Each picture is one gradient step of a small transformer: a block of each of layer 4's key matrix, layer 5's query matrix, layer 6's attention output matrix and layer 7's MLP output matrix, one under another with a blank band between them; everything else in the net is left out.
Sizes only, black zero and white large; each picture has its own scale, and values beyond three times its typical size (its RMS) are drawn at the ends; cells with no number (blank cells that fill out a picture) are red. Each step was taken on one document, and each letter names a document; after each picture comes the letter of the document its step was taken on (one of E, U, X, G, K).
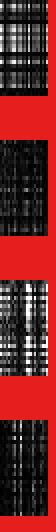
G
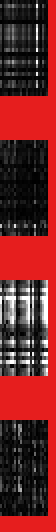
G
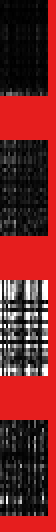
G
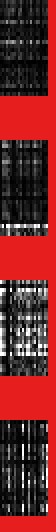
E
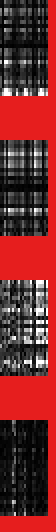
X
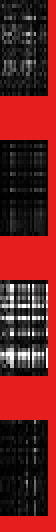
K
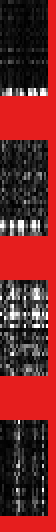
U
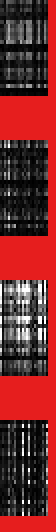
E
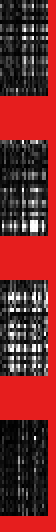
U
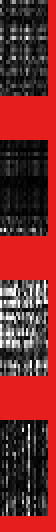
E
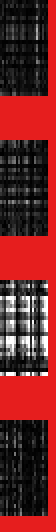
G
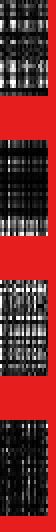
E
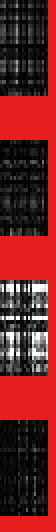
K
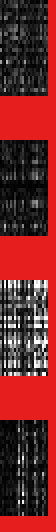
U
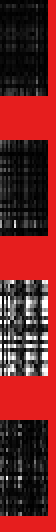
G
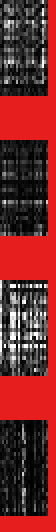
X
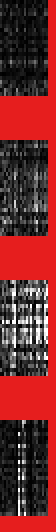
X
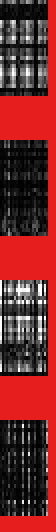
E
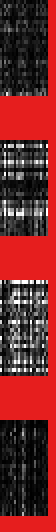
X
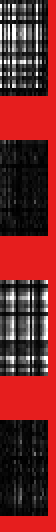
G
